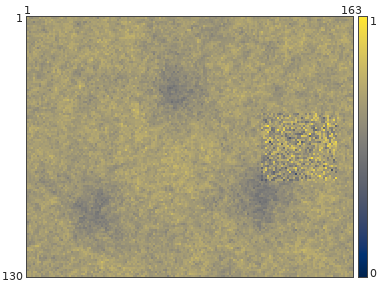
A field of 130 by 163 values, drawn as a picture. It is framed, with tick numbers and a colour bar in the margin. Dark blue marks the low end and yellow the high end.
Dips: three. Mirror symmetry: none. Roughest part: middle right. Slope: none. Odd patch: rougher, in the middle right.
